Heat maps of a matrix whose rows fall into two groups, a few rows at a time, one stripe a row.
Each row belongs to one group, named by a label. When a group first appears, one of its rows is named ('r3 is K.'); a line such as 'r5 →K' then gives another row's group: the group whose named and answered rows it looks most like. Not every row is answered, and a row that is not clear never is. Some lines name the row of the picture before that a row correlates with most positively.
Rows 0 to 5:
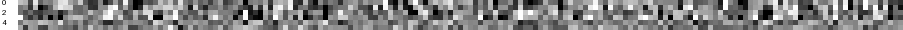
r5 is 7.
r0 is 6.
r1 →6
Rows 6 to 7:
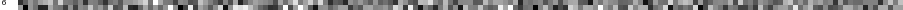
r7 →7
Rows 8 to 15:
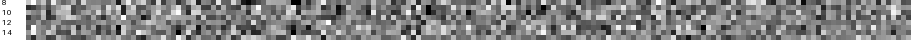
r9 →7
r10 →7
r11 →6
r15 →7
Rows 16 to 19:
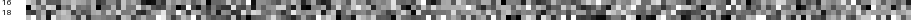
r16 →6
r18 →7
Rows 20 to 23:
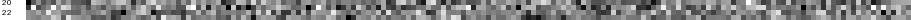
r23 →6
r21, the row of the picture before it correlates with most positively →19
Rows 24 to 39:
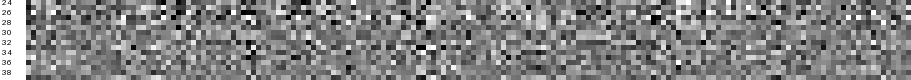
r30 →7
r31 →7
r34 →6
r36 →6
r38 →6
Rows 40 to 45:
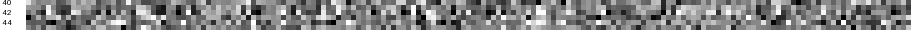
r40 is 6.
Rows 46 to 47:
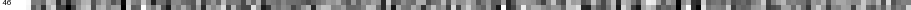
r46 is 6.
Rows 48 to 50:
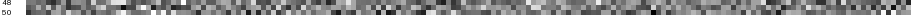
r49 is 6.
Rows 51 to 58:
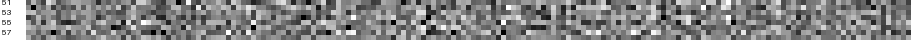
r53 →6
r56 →6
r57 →6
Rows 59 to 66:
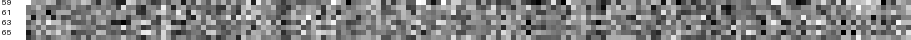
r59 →6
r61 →7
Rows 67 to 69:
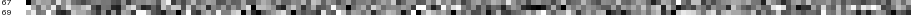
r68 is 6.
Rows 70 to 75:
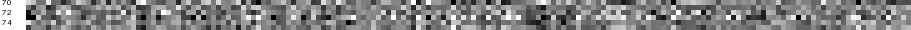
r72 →6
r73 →7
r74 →6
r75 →7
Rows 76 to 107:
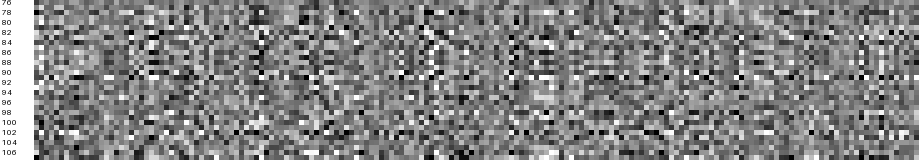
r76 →7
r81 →7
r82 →6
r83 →6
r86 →6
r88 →6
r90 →6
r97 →7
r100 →7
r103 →6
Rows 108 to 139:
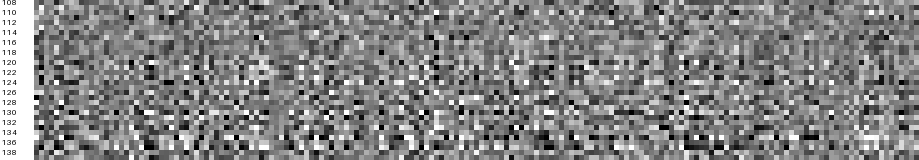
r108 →7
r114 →7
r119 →7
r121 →7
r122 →6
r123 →7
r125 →6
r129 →6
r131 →7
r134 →6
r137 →7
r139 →6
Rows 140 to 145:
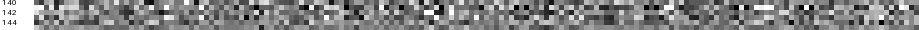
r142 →6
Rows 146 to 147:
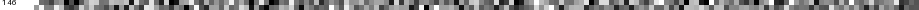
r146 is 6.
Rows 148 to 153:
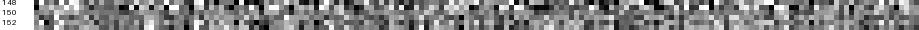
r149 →6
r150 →6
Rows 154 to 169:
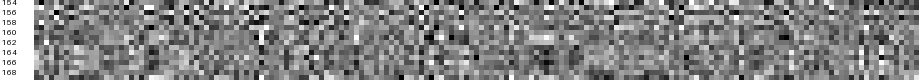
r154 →7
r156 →7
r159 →7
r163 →6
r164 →6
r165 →7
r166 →6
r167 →6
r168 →7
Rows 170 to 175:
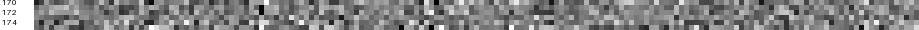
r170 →7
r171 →6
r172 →6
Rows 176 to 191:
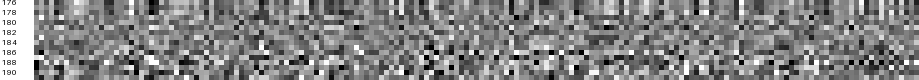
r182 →6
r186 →7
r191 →7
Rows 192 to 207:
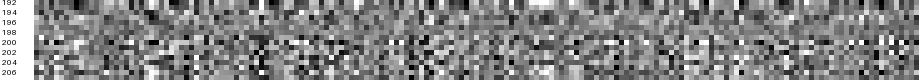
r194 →7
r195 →6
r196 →6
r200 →6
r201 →6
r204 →6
